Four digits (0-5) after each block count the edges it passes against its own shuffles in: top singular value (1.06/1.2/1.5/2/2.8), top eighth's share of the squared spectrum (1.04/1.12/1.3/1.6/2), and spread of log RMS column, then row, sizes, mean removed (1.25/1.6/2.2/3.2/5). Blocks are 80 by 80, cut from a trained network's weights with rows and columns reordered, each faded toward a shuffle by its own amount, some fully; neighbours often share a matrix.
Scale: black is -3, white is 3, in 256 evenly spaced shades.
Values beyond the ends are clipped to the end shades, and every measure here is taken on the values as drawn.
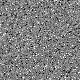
0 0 0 0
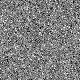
0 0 0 0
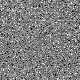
0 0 0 0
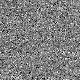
2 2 1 1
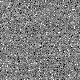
0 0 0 0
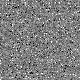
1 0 0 0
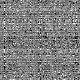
4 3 3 0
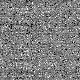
2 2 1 0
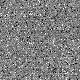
0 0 0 0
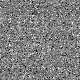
1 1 0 0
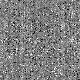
2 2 0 2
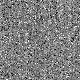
1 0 0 0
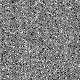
1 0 0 0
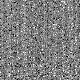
2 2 0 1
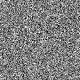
2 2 0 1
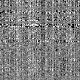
4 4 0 4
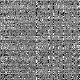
4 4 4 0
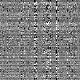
4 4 4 1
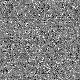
1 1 1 0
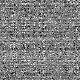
3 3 3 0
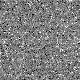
1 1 0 0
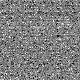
2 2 1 0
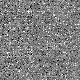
2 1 1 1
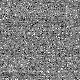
2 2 1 0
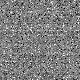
1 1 1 0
